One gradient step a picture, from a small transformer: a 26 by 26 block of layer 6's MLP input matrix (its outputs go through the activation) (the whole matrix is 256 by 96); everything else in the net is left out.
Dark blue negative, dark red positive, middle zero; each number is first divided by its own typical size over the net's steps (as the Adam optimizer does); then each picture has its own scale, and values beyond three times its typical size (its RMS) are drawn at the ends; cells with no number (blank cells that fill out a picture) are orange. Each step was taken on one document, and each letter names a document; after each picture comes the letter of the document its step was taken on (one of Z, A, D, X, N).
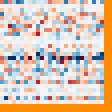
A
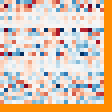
A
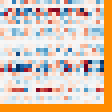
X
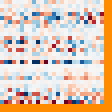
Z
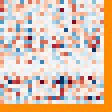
A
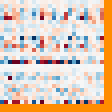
Z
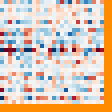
A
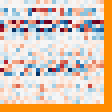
X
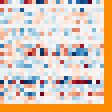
A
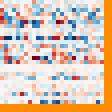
Z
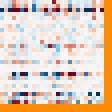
Z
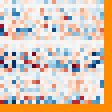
X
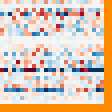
X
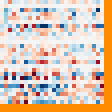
Z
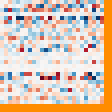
Z
